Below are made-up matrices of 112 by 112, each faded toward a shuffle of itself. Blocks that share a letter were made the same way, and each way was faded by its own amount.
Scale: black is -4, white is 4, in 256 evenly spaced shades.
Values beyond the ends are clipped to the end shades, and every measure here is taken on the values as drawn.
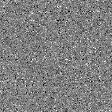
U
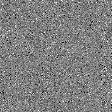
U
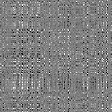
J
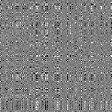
J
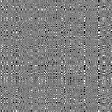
J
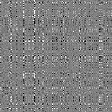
J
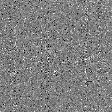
U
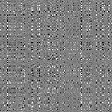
J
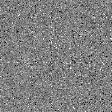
U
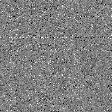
U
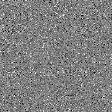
U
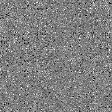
U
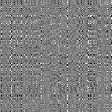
J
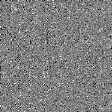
U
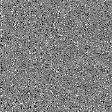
U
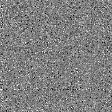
U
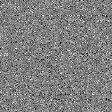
U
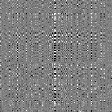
J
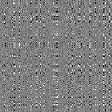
J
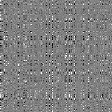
J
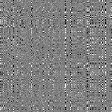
J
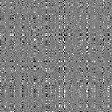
J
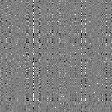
J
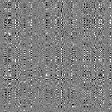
J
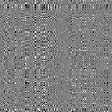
J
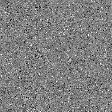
U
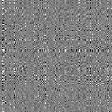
J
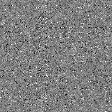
U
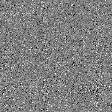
U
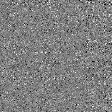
U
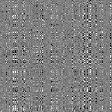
J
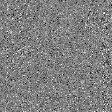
U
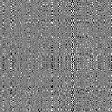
J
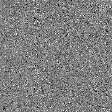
U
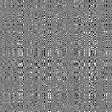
J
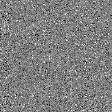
U
